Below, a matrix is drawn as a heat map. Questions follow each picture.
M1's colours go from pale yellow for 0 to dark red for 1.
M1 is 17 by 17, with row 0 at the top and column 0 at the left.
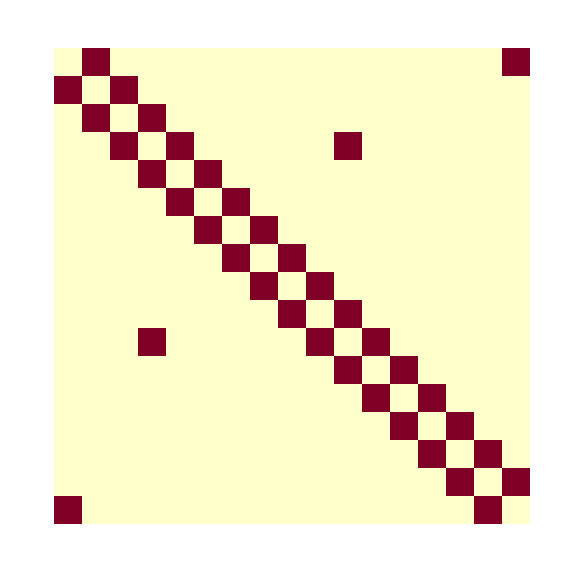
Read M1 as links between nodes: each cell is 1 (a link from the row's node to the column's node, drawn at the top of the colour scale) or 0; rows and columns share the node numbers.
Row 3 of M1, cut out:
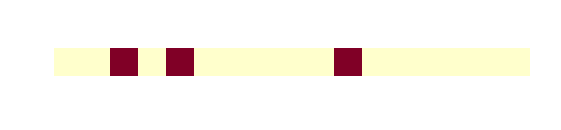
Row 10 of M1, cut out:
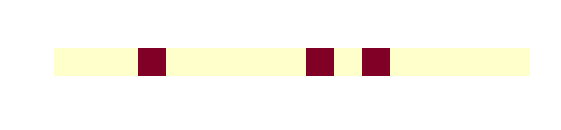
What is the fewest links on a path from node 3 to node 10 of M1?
1
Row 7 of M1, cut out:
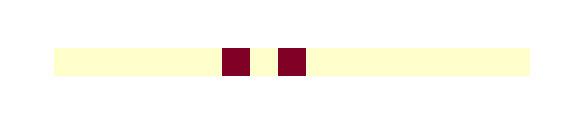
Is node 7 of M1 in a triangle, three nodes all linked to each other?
no
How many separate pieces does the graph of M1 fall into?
1
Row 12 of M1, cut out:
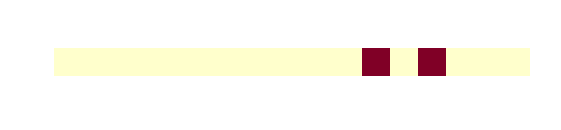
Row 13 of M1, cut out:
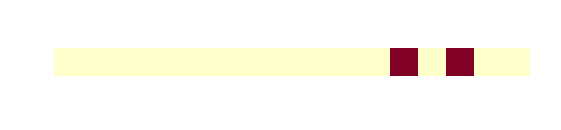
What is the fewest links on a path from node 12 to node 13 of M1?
1
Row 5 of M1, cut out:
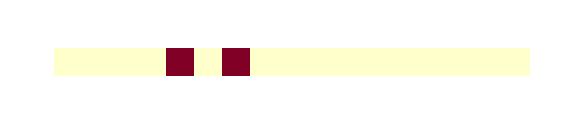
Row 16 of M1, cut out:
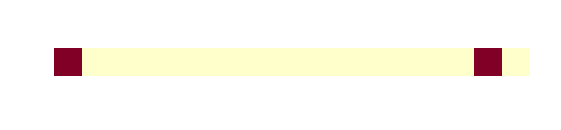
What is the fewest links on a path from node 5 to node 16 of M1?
6
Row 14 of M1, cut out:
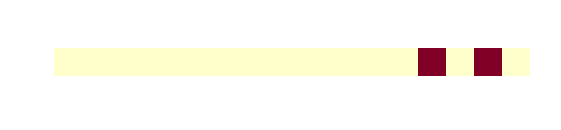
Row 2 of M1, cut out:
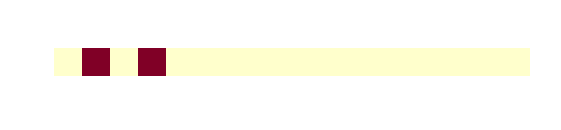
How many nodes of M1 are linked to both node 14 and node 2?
0
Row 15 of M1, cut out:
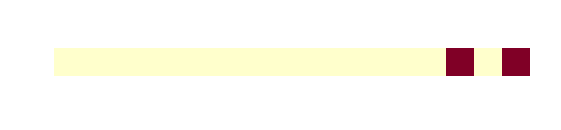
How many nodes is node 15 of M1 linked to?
2
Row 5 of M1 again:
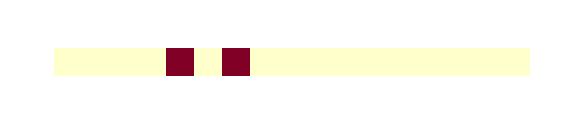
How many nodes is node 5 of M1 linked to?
2
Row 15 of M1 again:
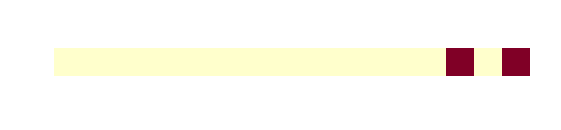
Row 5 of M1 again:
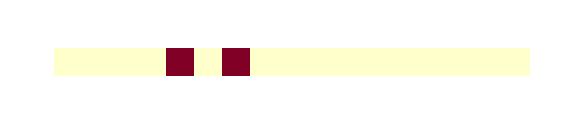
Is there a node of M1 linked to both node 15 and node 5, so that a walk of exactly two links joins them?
no
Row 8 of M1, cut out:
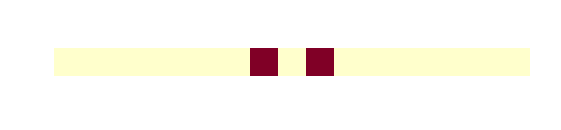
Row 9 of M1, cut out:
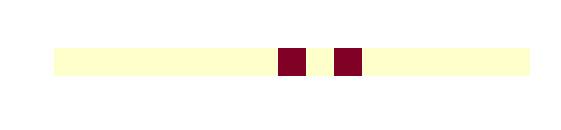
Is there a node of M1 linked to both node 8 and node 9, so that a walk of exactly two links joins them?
no
